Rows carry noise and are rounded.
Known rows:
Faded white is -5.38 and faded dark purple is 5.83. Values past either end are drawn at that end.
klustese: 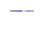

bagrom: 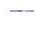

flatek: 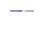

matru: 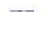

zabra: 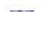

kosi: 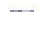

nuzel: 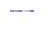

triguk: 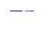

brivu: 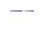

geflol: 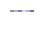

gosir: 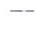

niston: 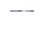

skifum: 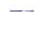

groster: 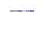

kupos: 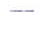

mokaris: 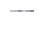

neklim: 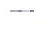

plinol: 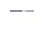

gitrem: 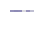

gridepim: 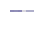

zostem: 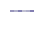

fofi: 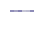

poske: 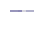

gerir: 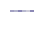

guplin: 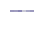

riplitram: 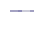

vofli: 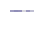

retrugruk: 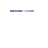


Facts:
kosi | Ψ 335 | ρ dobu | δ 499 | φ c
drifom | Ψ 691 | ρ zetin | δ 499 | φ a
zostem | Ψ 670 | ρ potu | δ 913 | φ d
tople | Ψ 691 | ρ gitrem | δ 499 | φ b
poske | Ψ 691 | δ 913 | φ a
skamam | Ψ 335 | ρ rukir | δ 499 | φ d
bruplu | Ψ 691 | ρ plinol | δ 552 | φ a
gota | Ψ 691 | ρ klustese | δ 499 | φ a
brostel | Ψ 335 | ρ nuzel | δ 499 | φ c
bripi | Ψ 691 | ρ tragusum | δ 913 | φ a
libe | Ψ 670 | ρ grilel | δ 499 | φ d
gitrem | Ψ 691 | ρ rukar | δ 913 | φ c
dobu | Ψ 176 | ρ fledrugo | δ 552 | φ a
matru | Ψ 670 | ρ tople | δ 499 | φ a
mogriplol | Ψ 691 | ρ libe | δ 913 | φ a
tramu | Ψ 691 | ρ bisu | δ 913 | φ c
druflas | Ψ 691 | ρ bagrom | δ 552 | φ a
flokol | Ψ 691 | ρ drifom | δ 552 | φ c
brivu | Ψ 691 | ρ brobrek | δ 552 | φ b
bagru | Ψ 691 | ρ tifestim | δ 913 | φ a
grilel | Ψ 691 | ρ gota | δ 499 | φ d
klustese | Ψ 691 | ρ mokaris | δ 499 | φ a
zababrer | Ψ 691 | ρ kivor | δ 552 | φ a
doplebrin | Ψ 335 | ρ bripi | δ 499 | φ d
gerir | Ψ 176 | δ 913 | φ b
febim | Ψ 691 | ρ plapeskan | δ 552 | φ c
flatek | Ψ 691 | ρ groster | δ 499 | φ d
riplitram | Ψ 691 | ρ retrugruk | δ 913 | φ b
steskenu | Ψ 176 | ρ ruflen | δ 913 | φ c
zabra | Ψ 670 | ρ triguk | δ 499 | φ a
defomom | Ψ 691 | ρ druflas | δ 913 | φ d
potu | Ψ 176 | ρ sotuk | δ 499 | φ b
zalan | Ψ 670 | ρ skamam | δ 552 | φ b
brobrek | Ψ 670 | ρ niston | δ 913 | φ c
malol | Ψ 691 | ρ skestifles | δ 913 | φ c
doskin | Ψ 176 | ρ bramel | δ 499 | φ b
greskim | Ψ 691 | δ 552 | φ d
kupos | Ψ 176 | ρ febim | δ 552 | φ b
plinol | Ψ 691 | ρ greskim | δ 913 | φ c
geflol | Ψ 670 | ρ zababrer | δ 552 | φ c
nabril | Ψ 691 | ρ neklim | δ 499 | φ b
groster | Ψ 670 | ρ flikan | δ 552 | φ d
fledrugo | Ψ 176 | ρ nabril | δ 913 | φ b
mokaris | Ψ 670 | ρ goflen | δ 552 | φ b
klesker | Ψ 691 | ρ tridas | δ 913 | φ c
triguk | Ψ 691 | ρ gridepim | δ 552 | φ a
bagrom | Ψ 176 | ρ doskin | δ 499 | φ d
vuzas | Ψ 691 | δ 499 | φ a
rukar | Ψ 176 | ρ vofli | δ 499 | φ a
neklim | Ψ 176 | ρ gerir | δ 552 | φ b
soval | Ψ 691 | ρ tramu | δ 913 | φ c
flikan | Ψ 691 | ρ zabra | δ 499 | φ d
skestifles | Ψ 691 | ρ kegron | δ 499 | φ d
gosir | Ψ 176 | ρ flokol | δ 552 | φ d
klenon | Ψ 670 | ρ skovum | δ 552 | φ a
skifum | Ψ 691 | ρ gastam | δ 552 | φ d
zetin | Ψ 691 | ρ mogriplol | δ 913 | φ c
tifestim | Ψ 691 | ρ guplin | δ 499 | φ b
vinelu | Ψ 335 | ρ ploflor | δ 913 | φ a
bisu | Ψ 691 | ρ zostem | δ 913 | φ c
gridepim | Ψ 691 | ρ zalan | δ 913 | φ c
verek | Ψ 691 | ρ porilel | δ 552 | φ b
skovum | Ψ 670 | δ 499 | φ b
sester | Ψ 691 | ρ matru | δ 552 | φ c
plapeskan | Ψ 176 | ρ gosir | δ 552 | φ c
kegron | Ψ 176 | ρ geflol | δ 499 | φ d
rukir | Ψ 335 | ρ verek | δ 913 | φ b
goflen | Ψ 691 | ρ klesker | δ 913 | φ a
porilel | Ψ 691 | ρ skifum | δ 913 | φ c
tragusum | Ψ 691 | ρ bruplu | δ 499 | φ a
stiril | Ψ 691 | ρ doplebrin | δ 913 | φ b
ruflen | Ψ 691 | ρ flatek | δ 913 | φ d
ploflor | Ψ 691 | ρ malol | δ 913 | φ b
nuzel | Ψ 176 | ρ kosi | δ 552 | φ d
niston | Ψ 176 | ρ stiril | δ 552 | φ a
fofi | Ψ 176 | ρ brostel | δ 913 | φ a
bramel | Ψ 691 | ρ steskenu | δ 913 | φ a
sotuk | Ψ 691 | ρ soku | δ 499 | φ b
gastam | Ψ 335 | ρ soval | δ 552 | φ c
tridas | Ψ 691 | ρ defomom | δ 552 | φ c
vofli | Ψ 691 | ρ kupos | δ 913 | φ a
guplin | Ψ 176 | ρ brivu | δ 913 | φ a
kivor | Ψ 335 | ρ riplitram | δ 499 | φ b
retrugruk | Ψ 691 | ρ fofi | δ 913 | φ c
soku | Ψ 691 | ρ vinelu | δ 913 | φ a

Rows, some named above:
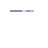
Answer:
zetin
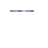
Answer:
brobrek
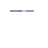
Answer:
steskenu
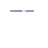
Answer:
plapeskan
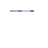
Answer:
neklim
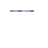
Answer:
zostem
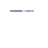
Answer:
goflen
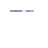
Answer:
sester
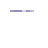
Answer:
vofli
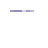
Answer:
mogriplol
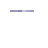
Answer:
guplin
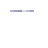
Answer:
brivu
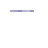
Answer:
rukir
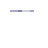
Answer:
sotuk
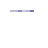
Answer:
zalan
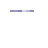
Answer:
gastam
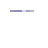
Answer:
defomom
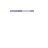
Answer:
ploflor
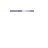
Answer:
zababrer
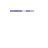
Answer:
gitrem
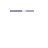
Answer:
tridas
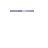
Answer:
guplin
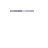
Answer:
stiril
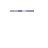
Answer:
libe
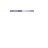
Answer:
skestifles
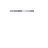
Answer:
verek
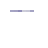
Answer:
ploflor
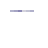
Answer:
tifestim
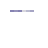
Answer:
malol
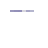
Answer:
defomom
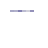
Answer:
kivor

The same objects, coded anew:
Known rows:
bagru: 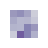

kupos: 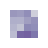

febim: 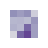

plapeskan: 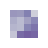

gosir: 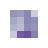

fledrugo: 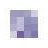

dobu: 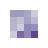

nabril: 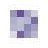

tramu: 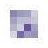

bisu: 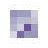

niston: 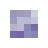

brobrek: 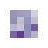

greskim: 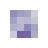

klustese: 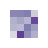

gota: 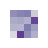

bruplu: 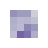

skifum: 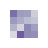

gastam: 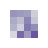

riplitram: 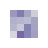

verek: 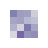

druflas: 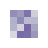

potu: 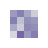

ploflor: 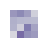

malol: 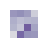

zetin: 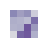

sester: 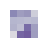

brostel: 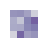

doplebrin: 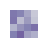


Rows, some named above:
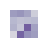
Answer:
malol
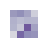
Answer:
malol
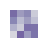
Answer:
steskenu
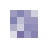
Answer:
potu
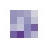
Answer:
brobrek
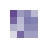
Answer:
bagrom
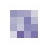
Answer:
vinelu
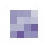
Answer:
guplin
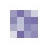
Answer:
kegron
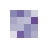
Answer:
tople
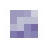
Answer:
niston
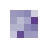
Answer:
rukar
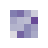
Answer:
tople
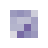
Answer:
retrugruk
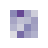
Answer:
sotuk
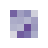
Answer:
klesker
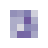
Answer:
mokaris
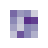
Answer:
libe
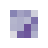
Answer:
zetin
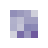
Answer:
fofi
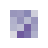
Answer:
goflen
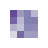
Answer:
bagrom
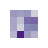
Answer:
matru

